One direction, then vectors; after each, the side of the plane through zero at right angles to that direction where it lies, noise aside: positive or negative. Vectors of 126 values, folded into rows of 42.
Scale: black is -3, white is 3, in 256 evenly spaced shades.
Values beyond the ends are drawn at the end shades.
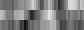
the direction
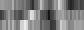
negative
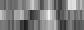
positive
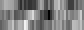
negative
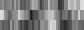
positive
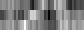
negative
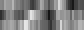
negative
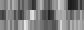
negative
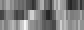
negative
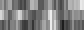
positive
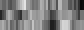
negative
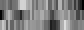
negative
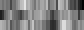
negative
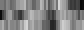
negative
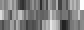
positive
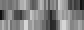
negative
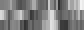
positive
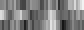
positive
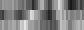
negative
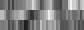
positive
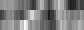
negative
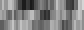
negative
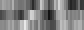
negative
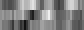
positive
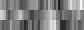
positive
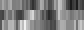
negative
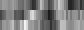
negative
